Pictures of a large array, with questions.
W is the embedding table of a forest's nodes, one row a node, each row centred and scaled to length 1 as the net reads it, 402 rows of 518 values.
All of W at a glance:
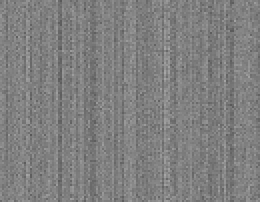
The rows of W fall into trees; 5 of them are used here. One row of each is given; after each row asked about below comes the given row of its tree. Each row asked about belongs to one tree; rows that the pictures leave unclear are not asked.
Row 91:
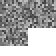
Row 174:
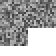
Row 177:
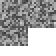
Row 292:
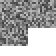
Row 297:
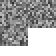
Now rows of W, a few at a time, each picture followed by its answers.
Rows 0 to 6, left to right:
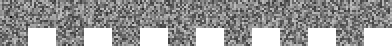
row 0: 177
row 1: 177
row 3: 91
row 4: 91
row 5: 91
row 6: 91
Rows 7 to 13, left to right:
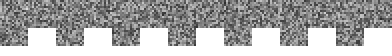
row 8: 91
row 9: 297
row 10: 177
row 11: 91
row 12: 177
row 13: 297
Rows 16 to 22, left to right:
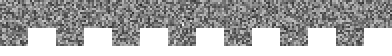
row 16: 297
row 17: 91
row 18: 91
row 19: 292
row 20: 91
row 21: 297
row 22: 297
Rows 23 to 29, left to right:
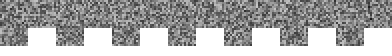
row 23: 292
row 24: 177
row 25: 297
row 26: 177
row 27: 177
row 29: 297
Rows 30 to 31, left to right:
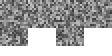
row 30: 297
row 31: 177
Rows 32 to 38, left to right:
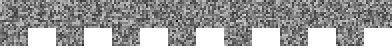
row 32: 177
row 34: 297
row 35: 292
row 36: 174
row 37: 297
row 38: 297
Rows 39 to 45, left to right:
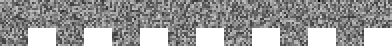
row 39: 292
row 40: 292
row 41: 177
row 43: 177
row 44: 297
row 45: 177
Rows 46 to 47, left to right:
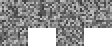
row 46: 177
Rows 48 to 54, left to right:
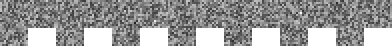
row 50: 292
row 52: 177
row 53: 297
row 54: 91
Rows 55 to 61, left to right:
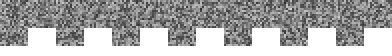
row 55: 177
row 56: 177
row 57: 177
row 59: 292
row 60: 91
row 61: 177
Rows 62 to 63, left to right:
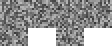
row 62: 177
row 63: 91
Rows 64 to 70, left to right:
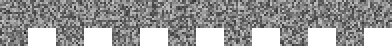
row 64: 297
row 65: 177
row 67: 177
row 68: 91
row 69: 297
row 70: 177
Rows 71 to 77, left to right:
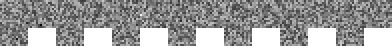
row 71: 297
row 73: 177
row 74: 177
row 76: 91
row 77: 177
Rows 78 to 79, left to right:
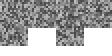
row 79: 177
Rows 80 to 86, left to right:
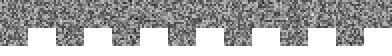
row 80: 177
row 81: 297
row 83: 297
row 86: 292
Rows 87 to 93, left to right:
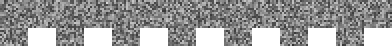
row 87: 91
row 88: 177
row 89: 91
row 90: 297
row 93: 177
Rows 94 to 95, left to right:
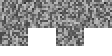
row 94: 177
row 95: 297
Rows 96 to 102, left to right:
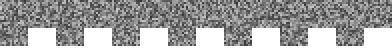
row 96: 177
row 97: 177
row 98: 177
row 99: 177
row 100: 297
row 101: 297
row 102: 297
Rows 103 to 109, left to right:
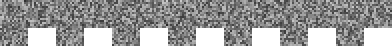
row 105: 292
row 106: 177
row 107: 177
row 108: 91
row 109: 297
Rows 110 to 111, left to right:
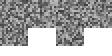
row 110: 292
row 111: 292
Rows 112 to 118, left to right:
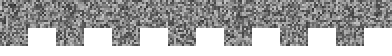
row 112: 177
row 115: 292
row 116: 177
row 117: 177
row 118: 177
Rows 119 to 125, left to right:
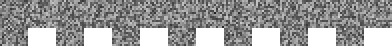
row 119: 292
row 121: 177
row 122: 297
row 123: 177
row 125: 177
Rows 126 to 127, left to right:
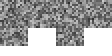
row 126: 177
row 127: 297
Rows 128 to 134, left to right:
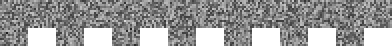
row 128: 174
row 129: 177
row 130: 174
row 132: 177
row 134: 177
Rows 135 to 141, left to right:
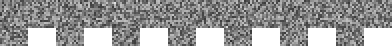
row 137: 297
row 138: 297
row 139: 177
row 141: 297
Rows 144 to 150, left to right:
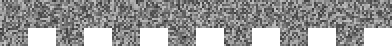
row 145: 91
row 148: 297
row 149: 177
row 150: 297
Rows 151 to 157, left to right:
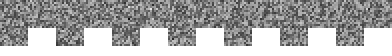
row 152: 297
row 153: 297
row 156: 177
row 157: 177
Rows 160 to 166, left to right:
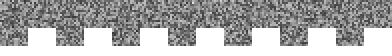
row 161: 177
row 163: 297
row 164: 292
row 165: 297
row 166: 91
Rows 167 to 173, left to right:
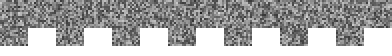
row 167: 177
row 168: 91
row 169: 297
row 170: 292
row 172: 297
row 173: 177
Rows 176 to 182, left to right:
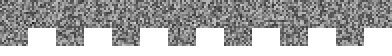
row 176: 91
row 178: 91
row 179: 91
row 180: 177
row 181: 177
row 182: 91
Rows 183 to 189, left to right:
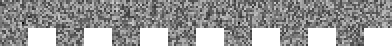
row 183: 91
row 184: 297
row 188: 177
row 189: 292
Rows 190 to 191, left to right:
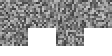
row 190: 292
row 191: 177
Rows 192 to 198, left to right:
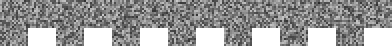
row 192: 177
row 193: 177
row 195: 292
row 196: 292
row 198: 177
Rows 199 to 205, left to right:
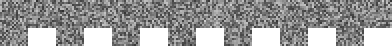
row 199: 177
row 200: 292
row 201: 174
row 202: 292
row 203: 174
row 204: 177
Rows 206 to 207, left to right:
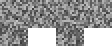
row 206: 297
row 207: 297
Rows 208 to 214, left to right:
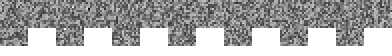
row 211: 292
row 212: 292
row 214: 91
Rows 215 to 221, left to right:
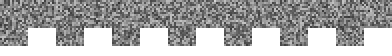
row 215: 91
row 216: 177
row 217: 297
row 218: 297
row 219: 297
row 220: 174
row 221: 177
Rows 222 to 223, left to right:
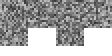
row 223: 292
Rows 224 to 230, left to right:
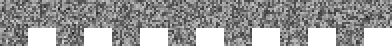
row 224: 292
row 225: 292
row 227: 91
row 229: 177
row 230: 297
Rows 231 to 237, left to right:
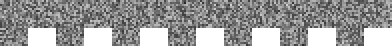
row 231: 91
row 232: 297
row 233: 91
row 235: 91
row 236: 174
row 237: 292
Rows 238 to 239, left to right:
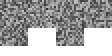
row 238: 292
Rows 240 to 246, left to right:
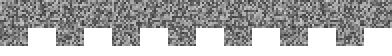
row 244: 177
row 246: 177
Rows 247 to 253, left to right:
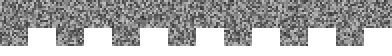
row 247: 177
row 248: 297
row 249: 297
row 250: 91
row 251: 91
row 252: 177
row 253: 174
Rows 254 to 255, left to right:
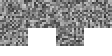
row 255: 174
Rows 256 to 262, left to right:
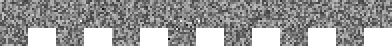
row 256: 292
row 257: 297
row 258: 91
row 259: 91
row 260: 297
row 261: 292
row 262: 292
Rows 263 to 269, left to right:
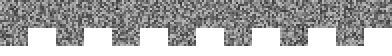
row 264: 91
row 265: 91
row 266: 297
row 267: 174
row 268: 292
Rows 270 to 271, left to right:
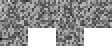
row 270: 177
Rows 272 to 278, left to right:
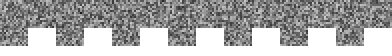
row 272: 177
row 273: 297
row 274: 91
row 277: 177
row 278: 177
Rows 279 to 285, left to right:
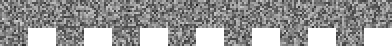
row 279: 174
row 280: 177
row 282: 292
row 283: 91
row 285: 177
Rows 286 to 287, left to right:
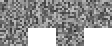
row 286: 91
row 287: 297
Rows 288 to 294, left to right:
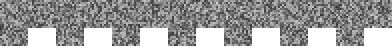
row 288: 297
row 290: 292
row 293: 297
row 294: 91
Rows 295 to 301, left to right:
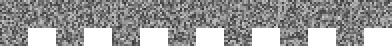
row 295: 297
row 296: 91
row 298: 91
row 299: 91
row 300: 177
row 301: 91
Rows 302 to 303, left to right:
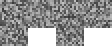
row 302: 292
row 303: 177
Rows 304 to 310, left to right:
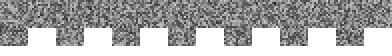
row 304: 297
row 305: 91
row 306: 292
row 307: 174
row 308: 297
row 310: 91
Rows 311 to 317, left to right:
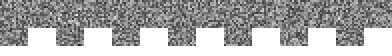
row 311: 91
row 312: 174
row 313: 91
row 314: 177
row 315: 292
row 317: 91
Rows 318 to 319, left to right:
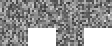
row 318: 177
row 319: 91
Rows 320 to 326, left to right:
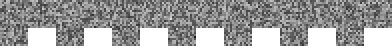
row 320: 292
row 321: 297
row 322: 177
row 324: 177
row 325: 297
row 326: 177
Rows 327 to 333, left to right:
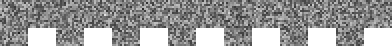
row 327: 177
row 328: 91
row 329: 177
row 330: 297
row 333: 297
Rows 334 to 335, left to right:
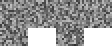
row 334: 91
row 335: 297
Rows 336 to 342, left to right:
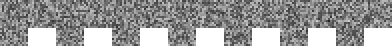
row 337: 177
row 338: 91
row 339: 177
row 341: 177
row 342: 297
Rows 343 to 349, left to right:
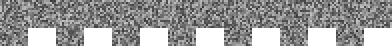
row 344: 297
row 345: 292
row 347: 91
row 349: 177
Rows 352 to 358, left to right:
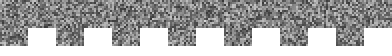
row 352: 177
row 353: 292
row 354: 177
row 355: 177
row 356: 297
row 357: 292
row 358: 297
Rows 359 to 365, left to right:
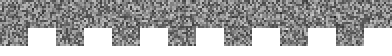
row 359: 177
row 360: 91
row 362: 177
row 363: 177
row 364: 292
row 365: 297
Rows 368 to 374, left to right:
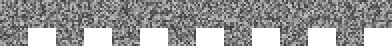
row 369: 91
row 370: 177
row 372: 297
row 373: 297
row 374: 177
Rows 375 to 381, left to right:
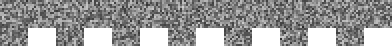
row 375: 297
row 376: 297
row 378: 91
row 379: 297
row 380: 91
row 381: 297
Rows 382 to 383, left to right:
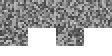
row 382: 91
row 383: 297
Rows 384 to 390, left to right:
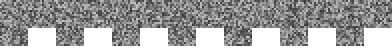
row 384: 297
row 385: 297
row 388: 297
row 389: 177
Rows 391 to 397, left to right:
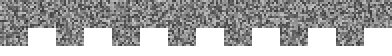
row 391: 177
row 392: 91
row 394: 91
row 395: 91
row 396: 297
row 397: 297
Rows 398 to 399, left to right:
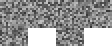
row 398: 297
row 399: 91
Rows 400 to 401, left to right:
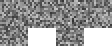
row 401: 91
